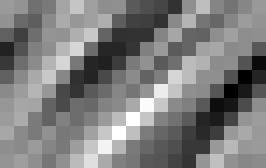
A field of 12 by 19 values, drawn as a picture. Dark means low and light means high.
The histogram is bell-shaped. Streaks slant up to the right. The bottom middle is the ninth with the highest average. The bottom left is the calmest part.
